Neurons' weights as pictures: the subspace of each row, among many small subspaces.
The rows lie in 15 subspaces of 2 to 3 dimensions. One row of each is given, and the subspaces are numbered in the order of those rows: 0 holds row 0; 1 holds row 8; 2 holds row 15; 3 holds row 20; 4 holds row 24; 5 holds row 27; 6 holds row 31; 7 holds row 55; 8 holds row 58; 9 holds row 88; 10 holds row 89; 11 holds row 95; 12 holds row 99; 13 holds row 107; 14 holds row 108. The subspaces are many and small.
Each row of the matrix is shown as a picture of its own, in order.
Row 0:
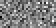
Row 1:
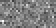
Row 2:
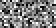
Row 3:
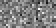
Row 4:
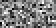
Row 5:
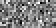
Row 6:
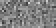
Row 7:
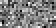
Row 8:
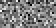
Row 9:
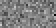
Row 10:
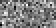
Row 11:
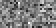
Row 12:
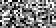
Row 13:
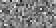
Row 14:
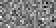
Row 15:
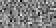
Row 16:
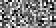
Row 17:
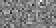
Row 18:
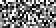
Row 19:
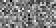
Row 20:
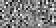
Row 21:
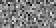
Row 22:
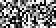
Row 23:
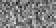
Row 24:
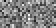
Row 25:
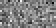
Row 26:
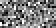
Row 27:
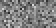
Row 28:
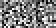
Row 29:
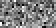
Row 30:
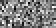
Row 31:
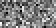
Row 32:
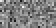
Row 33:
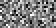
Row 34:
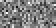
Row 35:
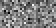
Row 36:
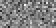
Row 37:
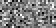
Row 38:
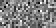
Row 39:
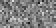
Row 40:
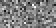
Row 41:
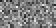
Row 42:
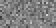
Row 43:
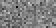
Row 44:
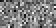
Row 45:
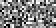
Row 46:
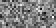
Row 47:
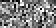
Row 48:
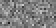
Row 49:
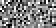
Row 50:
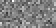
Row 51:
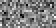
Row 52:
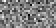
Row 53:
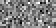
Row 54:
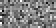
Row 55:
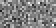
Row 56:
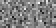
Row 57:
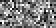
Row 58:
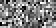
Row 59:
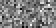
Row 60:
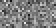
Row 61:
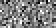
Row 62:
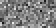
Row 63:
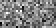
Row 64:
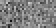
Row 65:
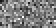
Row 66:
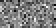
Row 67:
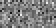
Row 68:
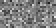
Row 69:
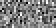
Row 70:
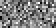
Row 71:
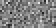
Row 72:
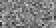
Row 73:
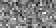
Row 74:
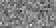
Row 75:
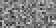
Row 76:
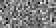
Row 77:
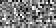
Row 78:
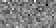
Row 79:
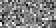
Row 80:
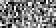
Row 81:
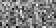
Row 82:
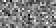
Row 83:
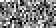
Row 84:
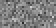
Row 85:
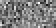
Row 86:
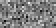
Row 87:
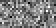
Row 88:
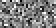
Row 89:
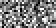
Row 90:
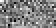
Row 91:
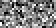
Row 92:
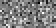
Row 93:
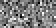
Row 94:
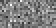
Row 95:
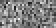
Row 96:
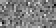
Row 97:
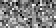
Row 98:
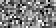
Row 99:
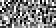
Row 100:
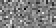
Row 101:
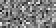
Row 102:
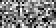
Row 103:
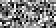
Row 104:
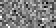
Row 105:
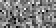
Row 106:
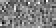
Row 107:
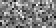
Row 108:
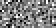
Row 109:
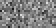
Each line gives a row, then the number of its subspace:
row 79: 3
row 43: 5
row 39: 13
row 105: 6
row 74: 10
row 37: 14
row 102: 10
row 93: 13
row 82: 4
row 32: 2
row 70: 0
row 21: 1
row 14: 0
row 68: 7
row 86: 7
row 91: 13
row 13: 9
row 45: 7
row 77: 2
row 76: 3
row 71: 14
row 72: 3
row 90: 2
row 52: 1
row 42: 0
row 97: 13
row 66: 9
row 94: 2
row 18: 1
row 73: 13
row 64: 11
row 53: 8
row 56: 8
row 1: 5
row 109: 11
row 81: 6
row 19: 4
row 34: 4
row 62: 3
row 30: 2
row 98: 10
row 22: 4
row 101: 6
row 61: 8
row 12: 14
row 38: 3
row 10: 11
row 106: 12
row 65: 2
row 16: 3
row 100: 14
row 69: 12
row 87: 5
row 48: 7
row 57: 5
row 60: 4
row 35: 5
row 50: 6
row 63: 6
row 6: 12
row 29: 13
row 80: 11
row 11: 10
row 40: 5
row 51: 11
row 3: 8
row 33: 0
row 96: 12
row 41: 9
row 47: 9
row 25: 2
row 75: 10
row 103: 7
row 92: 8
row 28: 10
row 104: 0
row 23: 6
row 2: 9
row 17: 7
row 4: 10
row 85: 11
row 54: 2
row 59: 10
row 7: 12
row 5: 8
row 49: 14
